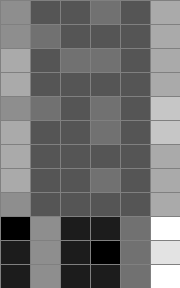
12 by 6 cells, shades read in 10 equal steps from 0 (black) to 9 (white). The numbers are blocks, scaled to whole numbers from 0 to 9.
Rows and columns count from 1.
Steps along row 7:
down same same same up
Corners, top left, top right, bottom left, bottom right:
5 6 1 9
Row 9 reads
5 3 3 3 3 6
